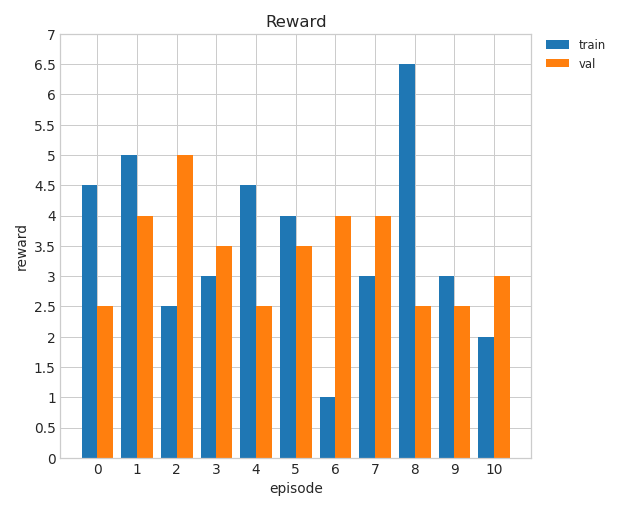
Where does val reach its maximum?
2
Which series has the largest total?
train
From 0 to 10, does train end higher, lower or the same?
lower
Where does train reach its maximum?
8
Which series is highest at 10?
val
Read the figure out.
Title: Reward
x-axis: episode, ticks 0 1 2 3 4 5 6 7 8 9 10
y-axis: reward, ticks 0 0.5 1 1.5 2 2.5 3 3.5 4 4.5 5 5.5 6 6.5 7
Legend: train, val
Values:
train: 4.5 5 2.5 3 4.5 4 1 3 6.5 3 2
val: 2.5 4 5 3.5 2.5 3.5 4 4 2.5 2.5 3
